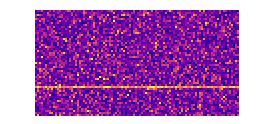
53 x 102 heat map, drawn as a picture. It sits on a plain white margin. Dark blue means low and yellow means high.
Slope: none. Odd lines: row 39. Mirror symmetry: none. Average level on the scale: 30%. Histogram: skewed, a long tail of high values.
